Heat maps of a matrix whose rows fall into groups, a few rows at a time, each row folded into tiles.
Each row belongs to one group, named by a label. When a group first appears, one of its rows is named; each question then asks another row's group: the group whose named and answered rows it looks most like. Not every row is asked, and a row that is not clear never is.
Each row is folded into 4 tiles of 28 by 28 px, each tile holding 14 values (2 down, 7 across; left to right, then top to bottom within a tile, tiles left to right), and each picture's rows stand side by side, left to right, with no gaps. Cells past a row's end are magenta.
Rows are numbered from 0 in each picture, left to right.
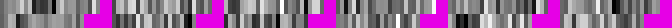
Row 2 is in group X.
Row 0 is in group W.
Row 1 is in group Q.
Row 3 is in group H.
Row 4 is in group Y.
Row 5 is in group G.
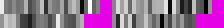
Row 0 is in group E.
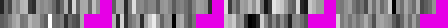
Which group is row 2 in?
E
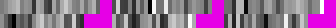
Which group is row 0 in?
Y
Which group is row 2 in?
H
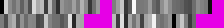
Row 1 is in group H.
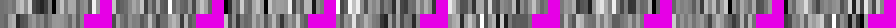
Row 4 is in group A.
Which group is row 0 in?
W
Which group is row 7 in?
Q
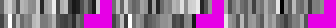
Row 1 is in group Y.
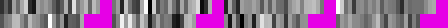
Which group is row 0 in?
Q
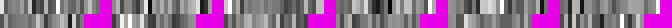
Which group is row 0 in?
X
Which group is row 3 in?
W
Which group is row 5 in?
H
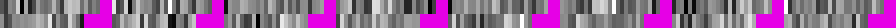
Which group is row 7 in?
X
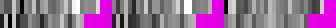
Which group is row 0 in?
H
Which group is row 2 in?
G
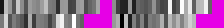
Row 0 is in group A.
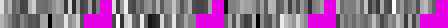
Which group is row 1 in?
H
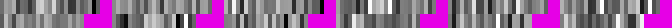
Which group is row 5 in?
E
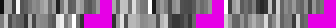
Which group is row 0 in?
A
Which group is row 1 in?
G
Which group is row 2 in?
X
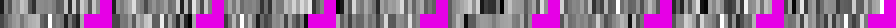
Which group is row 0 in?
Q
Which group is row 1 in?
Q
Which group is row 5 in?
X
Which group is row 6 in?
Q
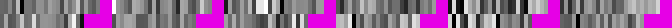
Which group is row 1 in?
E
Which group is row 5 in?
H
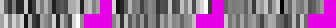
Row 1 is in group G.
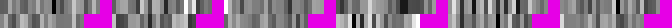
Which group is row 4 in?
A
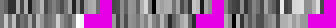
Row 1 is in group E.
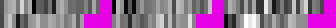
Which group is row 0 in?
W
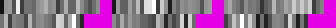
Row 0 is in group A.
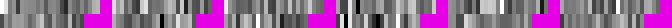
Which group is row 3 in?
H
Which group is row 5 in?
X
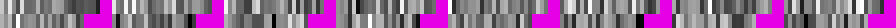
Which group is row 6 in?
G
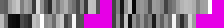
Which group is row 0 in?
Y
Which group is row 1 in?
H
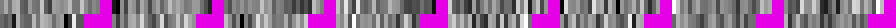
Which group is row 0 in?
Y
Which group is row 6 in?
E
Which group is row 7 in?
W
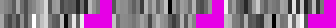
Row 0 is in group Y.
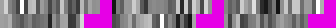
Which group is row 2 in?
W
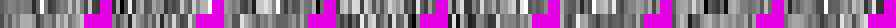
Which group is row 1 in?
H
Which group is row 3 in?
Q
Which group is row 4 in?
H
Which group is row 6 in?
W
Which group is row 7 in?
E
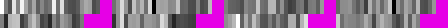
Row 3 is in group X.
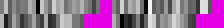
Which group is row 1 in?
Y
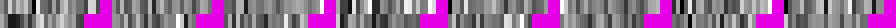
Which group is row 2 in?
H
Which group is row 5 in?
E
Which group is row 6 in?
H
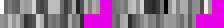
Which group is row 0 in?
E
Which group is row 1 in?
W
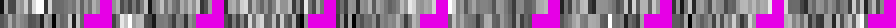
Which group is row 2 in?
Q
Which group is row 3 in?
H
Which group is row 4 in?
E
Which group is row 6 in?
H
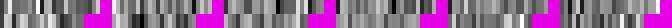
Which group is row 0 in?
G
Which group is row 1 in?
E
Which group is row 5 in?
H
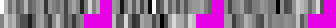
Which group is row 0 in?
E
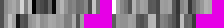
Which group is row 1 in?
E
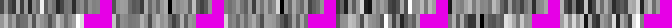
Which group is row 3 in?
Q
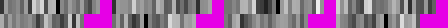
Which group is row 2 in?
W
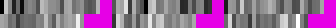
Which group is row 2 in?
A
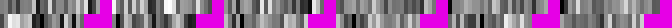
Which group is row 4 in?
A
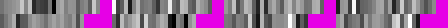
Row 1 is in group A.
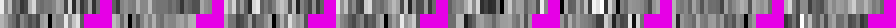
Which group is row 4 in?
W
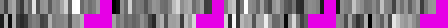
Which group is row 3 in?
A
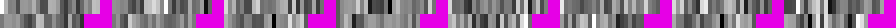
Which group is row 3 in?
W
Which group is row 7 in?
Y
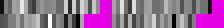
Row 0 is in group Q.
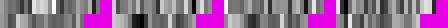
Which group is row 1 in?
E
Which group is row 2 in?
E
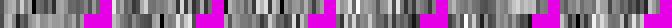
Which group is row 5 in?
Y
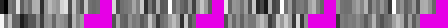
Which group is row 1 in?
X
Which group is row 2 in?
X
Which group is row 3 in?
X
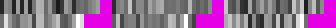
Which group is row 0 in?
G
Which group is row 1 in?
A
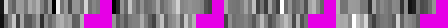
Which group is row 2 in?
X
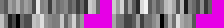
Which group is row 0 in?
Y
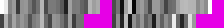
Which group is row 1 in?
H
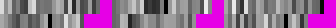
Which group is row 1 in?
W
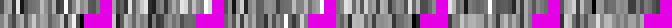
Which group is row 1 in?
W
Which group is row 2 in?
H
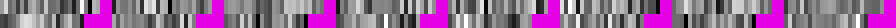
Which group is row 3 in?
Q
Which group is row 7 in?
A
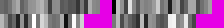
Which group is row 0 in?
Y
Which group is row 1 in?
A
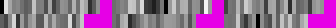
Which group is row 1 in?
W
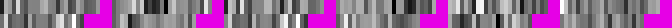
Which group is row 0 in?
A
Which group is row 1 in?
W
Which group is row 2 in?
A
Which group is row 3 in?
G
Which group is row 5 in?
E
